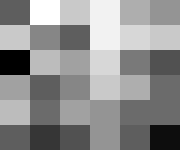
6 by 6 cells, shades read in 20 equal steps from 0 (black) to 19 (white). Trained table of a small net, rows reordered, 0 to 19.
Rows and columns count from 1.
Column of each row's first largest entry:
2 4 4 4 1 4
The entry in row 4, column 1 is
12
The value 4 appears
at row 6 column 2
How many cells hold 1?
1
